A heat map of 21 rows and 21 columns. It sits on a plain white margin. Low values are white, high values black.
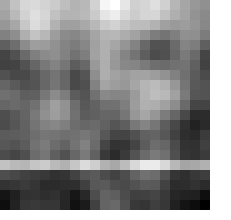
The top middle is the ninth with the lowest average. The field climbs toward the bottom. Row 17 differs from the rows beside it.
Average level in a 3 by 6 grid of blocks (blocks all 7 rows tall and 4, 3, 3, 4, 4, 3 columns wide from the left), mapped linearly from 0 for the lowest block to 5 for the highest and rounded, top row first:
1 1 1 0 2 2
4 2 3 2 2 4
4 4 4 4 3 5
